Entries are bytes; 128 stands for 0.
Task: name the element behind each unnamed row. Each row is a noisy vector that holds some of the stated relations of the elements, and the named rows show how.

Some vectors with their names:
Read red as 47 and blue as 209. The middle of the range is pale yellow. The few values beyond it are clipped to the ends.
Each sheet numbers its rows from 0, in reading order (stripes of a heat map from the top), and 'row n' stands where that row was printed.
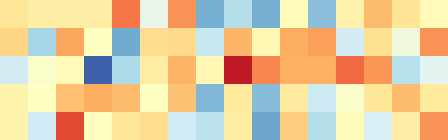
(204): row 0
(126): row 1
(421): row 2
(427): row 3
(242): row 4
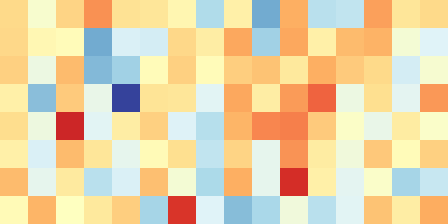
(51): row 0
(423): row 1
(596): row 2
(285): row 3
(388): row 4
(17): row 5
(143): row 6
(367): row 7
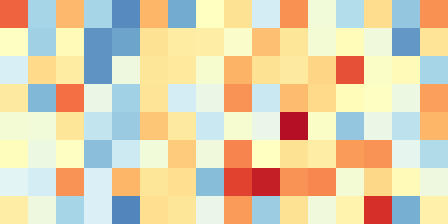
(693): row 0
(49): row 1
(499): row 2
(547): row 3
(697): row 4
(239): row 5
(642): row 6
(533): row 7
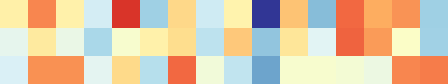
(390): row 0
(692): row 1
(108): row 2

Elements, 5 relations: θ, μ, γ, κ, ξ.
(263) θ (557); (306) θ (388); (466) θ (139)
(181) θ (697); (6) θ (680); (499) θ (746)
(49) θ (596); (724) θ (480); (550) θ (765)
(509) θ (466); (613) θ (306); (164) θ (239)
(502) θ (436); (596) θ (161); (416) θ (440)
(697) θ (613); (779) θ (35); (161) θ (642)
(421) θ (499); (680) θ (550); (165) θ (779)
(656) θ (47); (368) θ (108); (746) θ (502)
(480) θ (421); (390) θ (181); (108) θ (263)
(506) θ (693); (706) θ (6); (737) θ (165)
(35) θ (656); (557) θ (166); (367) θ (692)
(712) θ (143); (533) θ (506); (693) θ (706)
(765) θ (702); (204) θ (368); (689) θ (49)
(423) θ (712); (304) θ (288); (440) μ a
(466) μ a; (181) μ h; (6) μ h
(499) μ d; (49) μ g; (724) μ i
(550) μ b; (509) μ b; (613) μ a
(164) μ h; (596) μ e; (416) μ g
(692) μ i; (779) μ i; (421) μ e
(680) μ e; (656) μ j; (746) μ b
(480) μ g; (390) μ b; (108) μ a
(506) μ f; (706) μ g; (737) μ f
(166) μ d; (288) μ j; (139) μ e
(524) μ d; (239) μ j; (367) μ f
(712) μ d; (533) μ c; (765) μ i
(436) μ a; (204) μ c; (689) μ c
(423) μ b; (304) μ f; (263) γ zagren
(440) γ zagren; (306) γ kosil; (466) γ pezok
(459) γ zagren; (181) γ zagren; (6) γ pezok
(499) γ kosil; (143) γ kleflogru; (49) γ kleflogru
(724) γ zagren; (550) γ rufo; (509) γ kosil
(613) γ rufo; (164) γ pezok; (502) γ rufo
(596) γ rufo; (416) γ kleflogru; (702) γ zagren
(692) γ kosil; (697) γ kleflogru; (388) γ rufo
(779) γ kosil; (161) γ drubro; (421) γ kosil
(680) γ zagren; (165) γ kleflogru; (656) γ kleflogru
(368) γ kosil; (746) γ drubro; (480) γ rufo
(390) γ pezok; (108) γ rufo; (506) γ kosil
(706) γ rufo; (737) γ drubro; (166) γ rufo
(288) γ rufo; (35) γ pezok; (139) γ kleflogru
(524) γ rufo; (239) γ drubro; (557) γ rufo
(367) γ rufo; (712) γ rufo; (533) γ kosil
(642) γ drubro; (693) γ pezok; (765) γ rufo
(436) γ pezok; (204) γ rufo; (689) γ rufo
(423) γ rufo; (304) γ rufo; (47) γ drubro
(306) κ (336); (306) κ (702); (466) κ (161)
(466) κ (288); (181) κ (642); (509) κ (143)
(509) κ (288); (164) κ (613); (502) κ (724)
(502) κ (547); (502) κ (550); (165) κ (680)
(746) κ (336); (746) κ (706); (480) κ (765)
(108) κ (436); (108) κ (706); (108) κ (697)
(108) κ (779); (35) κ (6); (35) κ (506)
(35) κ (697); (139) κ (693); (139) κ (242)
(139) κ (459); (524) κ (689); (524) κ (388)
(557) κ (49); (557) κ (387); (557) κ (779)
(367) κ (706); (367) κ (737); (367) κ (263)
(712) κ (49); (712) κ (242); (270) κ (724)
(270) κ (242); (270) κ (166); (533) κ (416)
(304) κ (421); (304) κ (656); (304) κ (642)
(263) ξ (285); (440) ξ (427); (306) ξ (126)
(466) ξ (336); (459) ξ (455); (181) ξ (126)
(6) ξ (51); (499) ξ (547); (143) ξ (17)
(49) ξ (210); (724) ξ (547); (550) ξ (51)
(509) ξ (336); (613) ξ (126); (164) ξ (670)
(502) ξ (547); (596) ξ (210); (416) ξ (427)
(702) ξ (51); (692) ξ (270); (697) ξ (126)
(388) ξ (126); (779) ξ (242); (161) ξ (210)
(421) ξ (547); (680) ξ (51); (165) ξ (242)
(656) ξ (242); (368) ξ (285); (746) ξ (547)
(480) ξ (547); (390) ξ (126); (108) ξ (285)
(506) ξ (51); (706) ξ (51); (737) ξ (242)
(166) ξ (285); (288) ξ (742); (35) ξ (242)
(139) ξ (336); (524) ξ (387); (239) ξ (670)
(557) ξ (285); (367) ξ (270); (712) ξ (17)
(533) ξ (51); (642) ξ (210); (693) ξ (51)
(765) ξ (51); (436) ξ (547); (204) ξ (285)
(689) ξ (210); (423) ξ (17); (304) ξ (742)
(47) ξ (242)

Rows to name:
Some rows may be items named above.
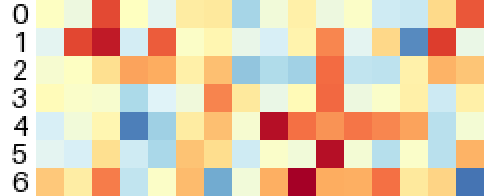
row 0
(557)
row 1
(436)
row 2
(336)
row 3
(737)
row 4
(421)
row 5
(697)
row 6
(765)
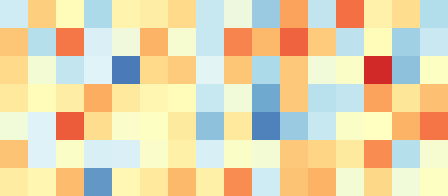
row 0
(779)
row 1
(161)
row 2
(533)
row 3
(51)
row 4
(270)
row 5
(689)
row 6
(440)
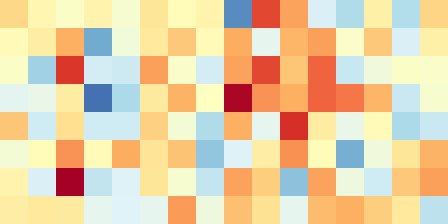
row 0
(706)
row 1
(440)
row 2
(47)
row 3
(421)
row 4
(143)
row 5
(263)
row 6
(502)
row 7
(524)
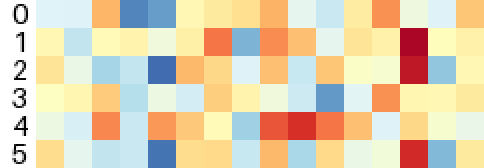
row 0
(139)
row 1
(181)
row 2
(533)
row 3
(712)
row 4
(642)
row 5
(533)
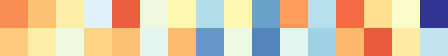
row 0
(288)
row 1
(164)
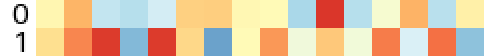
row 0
(506)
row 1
(550)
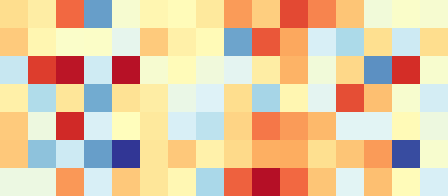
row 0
(613)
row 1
(706)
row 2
(436)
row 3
(724)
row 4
(388)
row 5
(416)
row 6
(642)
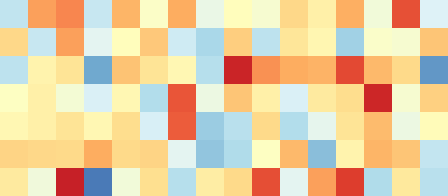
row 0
(746)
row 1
(459)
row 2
(656)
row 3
(304)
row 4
(480)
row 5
(6)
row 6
(166)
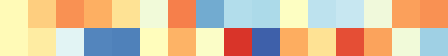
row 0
(35)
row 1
(509)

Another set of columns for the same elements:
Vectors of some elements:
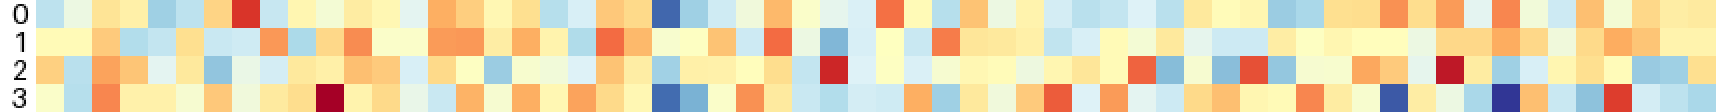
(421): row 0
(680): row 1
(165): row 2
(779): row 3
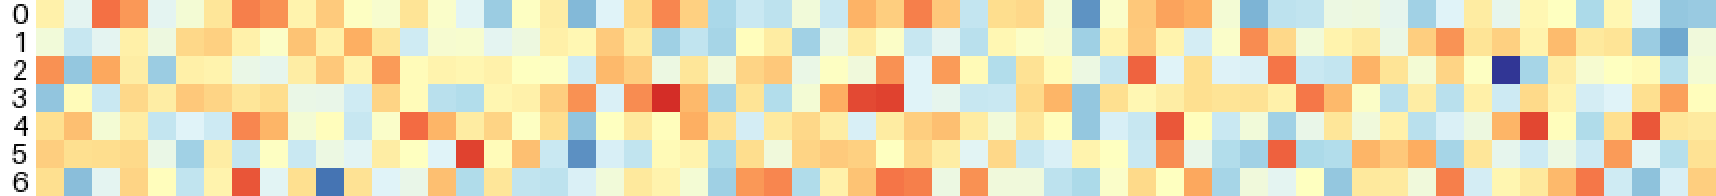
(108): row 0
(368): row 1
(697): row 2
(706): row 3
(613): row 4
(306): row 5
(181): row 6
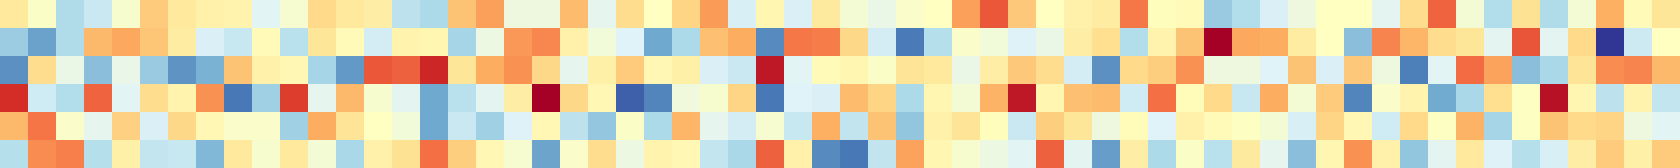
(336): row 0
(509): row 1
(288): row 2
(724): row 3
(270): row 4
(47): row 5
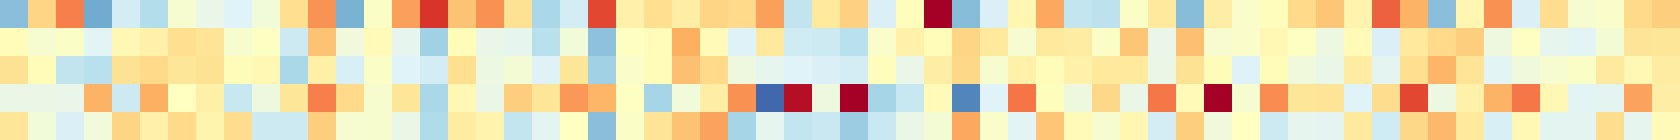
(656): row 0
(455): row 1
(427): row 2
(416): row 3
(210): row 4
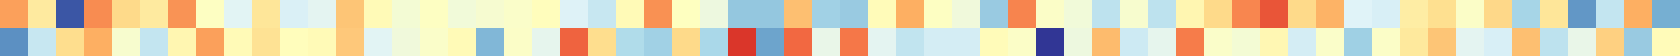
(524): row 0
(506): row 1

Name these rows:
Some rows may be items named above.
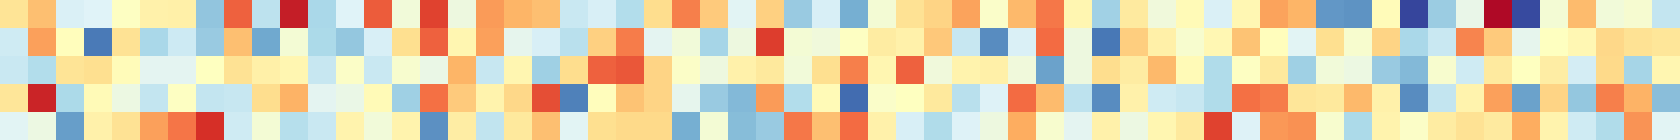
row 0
(765)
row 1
(239)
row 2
(6)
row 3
(166)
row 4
(480)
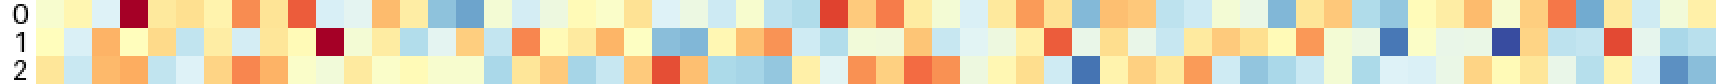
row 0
(367)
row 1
(779)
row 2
(108)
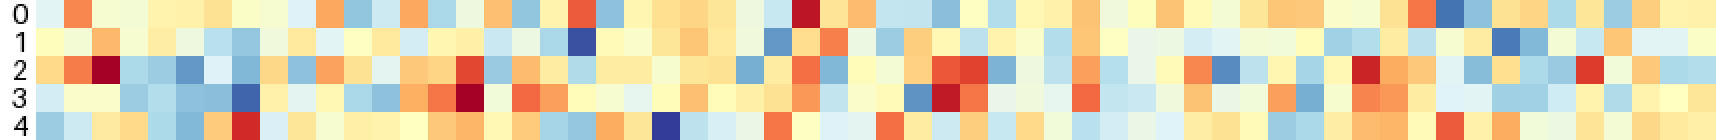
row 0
(550)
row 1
(35)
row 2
(139)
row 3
(143)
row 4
(421)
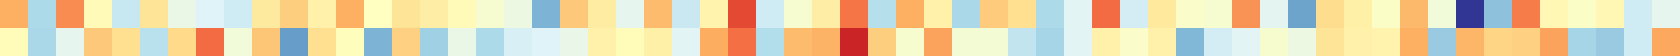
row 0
(697)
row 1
(181)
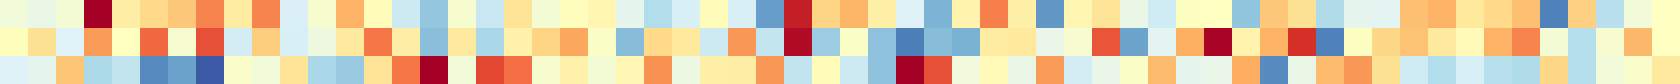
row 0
(367)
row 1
(689)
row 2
(143)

